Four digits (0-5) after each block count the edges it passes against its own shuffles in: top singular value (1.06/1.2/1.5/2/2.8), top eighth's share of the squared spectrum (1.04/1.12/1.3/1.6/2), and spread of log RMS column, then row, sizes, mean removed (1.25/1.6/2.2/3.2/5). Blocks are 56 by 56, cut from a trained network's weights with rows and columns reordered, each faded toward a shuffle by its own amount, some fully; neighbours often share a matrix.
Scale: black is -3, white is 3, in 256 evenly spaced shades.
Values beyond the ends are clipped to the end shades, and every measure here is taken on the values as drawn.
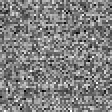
2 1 0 0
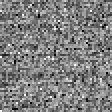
1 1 0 0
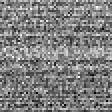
4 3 0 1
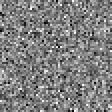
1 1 0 0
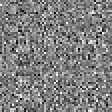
3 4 2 2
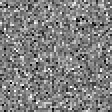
0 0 0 0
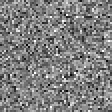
2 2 0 1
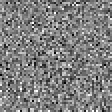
3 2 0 1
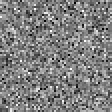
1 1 0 0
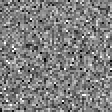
0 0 0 0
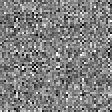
3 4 2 1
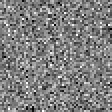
3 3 2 1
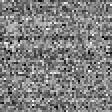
2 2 0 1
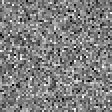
0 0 0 0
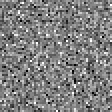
1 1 0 0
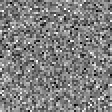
0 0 0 0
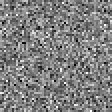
1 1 0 0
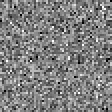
0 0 0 0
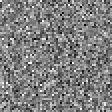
2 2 0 1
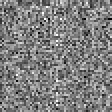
3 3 1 1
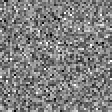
0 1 0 0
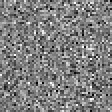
3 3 2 1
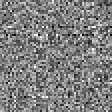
3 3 1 2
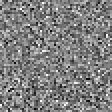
2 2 0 1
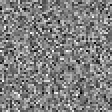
2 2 0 0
